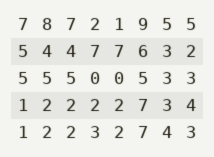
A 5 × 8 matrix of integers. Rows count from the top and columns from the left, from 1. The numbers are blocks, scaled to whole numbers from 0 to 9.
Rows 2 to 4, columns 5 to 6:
7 6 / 0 5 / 2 7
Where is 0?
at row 3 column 4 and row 3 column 5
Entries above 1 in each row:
7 8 6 7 7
